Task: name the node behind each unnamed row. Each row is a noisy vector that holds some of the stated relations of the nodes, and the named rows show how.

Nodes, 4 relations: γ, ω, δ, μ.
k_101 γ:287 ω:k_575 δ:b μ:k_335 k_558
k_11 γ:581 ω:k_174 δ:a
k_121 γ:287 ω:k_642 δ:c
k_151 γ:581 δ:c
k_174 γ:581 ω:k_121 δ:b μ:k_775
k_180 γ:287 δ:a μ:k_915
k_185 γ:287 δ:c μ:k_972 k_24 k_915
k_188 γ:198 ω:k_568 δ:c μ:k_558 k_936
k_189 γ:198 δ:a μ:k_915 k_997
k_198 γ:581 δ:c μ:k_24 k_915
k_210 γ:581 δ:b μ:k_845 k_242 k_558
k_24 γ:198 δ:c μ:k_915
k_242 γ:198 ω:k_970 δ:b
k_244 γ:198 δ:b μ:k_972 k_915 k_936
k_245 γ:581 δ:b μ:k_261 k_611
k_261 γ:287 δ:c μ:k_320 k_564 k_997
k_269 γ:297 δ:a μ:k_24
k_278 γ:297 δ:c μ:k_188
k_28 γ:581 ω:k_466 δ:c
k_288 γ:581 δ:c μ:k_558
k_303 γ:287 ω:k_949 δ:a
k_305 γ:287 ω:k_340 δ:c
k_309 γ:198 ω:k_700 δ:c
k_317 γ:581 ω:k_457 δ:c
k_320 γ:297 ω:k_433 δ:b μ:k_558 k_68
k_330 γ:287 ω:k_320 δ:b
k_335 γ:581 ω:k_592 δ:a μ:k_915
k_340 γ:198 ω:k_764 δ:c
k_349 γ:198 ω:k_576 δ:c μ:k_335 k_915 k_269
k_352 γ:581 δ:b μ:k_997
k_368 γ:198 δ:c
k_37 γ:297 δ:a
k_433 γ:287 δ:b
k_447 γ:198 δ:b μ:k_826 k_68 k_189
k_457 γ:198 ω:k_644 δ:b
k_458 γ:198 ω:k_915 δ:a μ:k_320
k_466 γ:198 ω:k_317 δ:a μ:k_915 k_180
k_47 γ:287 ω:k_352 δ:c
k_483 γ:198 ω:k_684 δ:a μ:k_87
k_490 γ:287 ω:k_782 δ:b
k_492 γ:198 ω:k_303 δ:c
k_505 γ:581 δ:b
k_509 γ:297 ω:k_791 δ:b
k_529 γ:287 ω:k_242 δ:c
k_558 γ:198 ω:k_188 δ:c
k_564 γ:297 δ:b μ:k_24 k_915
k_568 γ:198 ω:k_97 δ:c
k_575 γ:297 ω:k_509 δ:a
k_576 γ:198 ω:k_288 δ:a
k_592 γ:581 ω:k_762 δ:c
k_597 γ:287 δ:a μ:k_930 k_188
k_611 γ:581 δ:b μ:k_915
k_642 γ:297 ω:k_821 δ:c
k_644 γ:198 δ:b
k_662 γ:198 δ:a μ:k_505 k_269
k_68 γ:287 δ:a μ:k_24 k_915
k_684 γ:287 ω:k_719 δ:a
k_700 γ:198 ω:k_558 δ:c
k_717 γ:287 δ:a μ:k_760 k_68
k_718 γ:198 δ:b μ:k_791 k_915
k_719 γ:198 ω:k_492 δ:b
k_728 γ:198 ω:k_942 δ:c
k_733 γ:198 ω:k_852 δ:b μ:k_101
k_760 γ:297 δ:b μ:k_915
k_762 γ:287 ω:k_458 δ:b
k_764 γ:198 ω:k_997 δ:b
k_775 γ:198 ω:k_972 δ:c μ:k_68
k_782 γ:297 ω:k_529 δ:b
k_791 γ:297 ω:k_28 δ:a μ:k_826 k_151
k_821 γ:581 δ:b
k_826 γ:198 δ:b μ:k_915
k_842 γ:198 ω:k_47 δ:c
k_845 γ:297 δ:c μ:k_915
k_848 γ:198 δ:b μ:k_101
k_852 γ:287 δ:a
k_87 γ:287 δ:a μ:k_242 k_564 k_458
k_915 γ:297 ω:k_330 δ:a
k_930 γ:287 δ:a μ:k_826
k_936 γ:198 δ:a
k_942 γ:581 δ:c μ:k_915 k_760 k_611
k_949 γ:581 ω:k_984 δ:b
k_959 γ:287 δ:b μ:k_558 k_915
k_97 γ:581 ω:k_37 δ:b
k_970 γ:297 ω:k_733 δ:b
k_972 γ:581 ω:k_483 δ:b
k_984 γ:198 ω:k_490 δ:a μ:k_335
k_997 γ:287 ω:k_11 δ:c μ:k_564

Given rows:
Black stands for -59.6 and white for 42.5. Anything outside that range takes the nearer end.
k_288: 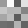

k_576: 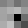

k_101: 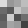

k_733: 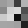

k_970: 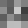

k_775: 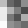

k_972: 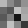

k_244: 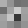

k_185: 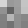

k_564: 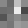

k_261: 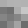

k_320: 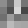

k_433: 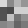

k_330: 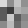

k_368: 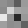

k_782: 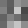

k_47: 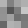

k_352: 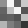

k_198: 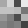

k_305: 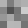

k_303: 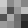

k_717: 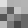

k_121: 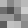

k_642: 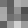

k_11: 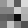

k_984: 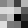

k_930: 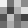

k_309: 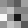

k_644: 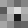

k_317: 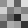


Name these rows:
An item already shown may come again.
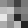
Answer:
k_492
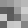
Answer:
k_997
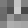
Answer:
k_320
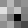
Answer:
k_466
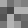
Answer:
k_490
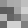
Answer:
k_997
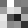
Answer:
k_483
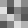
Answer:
k_278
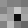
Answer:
k_457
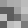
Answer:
k_997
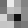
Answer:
k_458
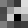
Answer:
k_505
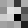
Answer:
k_733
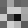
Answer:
k_242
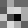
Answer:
k_242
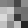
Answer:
k_492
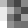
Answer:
k_775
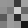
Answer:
k_949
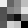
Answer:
k_151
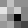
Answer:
k_466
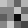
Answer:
k_97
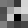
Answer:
k_505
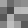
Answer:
k_490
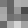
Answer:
k_642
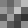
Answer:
k_269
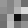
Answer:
k_936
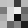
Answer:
k_848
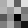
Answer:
k_335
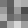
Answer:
k_642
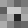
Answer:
k_644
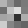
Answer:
k_447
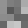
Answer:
k_529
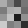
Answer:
k_719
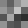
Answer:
k_269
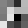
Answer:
k_662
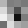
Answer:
k_188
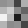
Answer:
k_349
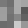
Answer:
k_845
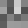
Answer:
k_509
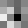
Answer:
k_558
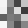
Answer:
k_174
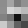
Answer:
k_189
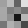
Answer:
k_592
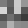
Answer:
k_575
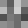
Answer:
k_37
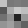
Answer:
k_826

